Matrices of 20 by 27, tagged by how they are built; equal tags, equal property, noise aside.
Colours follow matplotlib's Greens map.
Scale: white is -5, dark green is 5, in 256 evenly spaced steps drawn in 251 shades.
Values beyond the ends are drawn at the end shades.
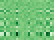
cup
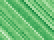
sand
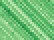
sand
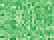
cup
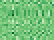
cup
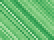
sand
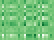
cup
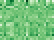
cup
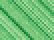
sand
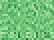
cup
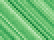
sand
